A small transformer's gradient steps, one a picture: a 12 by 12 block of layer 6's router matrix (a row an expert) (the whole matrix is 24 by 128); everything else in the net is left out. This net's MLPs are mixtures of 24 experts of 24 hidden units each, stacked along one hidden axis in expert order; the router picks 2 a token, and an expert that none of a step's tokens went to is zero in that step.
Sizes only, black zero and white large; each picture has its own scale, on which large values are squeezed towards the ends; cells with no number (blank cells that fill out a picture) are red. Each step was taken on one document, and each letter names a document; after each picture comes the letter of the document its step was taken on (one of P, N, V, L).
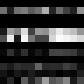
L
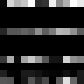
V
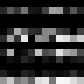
L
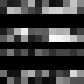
L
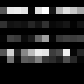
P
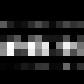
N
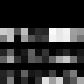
L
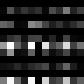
N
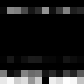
V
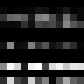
N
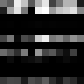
P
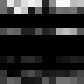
V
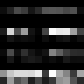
L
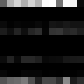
V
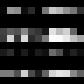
L
